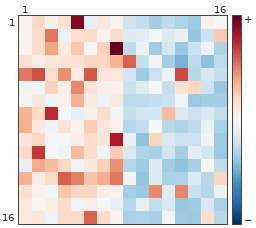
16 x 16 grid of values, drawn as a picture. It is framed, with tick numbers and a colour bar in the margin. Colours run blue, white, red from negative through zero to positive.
The left part is higher, up to a seam about 50% of the way across. Overall the values sit about 50% of the way up the scale. The top left is the ninth with the highest average.
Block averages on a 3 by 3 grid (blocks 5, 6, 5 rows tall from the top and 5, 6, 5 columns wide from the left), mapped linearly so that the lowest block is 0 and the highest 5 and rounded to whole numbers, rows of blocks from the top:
5 3 0
4 2 0
4 2 0
